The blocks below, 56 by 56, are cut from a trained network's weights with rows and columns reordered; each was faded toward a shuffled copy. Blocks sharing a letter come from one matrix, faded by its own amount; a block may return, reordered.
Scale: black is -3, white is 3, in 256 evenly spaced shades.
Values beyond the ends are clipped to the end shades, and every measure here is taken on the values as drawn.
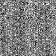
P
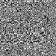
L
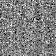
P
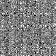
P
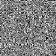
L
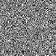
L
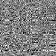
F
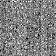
P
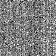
P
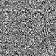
L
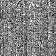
P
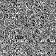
L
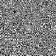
L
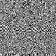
F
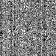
P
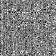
P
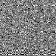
F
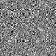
F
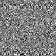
F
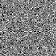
F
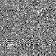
F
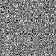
L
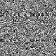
L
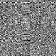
F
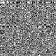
F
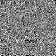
F
